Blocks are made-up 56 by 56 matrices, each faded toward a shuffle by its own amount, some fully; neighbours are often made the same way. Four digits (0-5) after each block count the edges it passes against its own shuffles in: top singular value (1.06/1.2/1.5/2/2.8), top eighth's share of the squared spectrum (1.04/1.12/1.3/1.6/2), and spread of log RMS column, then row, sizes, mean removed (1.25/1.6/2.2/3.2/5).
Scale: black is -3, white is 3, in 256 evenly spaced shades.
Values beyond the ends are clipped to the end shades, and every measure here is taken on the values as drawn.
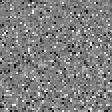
1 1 0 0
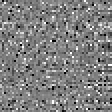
4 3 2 2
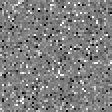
0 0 0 0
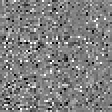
4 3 2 1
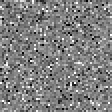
0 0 0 0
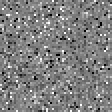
1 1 0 0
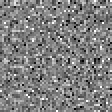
3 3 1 1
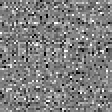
4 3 1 1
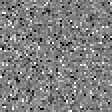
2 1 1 0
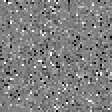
0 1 1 0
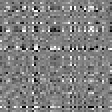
5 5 3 4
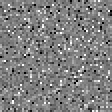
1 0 0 0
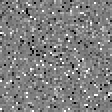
0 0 0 0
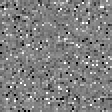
2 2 0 0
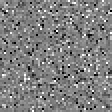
1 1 1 0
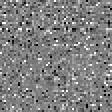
3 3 1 2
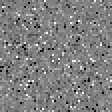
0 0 0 0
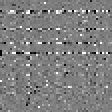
4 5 1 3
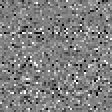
3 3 1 2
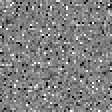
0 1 0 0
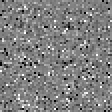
3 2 1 1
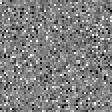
2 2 0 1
